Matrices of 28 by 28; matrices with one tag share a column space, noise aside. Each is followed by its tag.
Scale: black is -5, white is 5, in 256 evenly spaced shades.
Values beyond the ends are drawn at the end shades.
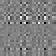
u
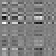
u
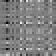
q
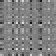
q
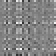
q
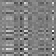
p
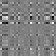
u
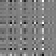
q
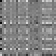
q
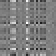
q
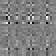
u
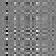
p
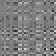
p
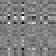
u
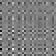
p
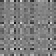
q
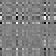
u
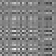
p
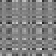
q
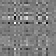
u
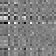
u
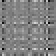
q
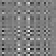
p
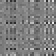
q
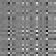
p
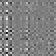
p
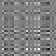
p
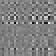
u
